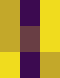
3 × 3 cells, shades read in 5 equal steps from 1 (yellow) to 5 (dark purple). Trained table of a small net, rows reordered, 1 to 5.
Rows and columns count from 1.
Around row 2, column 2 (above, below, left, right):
5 5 2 1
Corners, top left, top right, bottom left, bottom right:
2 1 1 2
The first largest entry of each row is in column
2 2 2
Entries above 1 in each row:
2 2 2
